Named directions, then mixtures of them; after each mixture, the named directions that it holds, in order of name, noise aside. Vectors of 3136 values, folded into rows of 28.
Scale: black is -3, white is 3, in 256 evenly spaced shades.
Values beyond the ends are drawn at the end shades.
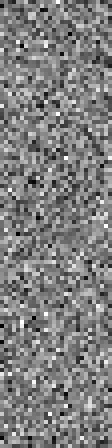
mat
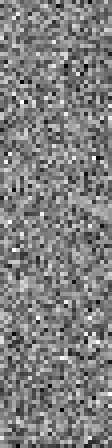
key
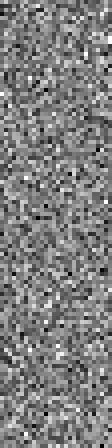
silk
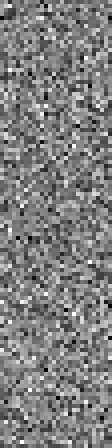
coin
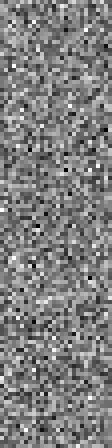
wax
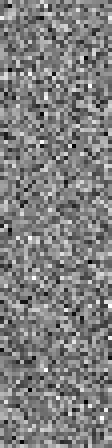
coin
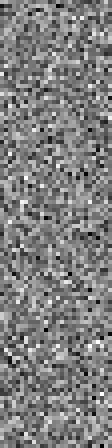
key, silk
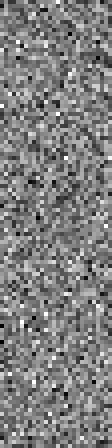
mat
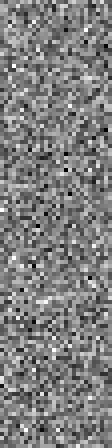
wax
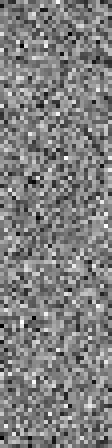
mat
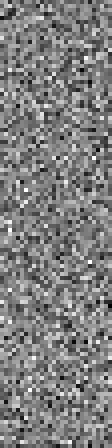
coin, key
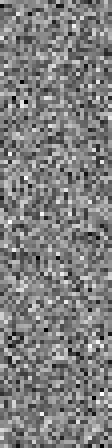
key, silk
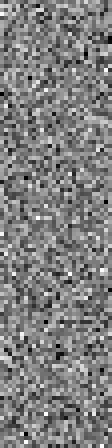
silk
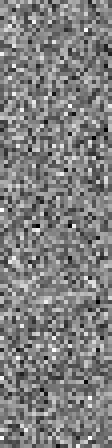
key, wax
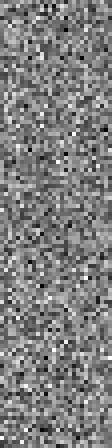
coin, wax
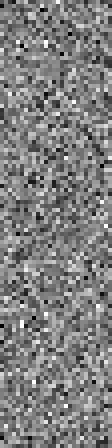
mat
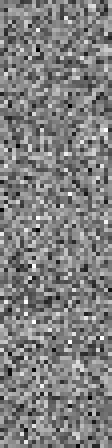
silk, wax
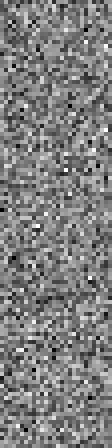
wax
